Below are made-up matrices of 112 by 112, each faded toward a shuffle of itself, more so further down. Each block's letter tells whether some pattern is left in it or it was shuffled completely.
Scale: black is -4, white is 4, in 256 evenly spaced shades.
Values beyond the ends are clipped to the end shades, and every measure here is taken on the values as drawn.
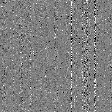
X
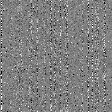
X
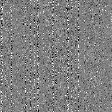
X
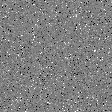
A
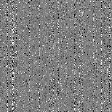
X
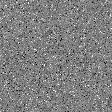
A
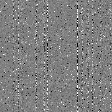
X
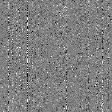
X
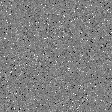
A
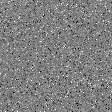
A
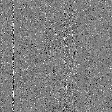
X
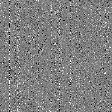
X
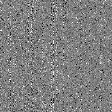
X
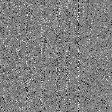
X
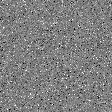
A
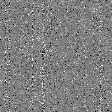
X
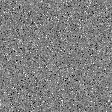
A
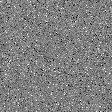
A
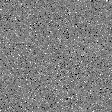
A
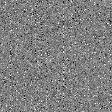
X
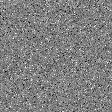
A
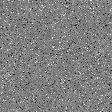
A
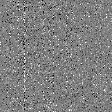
X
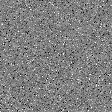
A
